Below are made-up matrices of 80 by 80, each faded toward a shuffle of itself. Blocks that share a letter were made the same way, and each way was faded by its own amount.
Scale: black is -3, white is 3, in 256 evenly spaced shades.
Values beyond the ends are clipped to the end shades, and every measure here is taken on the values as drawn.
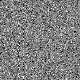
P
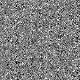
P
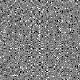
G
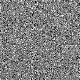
P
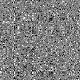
G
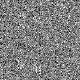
P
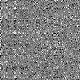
G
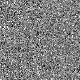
P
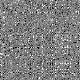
G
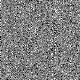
P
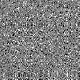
G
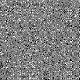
G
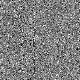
P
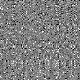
G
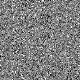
P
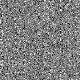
P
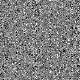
P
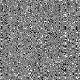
G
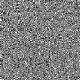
G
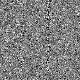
P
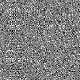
G
